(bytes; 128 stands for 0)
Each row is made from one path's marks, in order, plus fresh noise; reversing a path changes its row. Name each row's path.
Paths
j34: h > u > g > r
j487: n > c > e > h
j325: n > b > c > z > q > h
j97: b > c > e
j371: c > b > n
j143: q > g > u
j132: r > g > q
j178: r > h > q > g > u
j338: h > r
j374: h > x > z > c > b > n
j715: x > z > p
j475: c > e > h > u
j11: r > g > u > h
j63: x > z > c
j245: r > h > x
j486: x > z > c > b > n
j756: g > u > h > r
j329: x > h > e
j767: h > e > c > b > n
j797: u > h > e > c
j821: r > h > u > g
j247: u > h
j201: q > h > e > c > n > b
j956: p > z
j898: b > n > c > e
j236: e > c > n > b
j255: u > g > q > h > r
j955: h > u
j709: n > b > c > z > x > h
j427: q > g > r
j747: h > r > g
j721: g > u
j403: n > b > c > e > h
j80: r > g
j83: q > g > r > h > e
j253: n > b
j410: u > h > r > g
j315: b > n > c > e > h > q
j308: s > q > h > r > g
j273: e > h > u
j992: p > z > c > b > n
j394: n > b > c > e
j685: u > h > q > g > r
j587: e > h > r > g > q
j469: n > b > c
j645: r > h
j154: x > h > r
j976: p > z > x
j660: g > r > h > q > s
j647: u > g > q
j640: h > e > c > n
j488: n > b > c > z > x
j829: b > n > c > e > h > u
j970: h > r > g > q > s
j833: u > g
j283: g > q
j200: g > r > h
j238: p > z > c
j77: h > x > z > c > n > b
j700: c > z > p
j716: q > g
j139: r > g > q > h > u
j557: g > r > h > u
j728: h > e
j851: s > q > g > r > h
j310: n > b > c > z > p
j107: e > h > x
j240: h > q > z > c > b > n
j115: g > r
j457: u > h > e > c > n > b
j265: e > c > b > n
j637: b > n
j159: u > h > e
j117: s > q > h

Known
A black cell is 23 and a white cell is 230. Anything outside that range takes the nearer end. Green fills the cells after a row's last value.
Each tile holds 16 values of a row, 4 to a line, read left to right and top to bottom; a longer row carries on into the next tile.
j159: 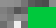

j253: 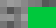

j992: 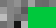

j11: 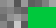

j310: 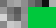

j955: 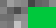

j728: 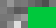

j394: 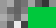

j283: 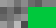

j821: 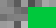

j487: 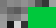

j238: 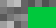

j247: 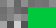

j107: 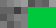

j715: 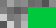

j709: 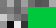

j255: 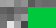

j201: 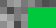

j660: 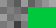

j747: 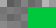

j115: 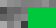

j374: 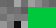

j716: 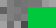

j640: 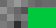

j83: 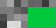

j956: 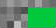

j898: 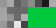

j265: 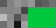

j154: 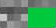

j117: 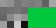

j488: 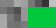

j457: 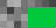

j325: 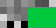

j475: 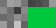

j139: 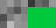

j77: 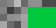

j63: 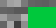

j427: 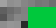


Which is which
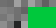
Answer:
j486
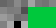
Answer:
j240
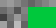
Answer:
j721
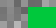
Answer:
j833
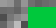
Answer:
j132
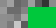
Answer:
j97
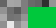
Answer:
j700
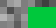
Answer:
j236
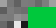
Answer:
j200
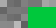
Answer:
j80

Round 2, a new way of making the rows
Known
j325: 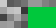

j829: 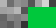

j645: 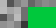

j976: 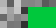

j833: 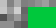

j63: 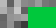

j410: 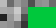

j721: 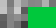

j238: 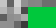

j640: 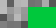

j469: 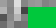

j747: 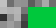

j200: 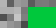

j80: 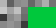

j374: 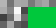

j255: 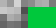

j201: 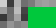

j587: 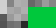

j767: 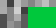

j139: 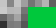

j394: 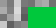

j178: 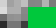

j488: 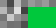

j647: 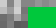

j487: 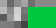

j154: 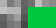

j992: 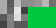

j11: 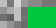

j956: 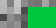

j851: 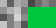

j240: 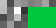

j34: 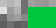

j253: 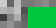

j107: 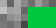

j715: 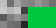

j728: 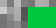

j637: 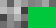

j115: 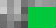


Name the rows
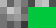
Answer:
j315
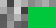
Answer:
j265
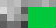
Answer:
j685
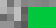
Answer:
j247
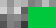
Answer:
j143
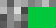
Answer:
j371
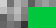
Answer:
j132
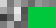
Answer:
j77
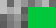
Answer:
j955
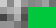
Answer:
j821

